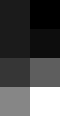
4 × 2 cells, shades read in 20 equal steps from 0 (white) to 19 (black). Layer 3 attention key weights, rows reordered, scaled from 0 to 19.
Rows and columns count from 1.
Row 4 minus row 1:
-8 -19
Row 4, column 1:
9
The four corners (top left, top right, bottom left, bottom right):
17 19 9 0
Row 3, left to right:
15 12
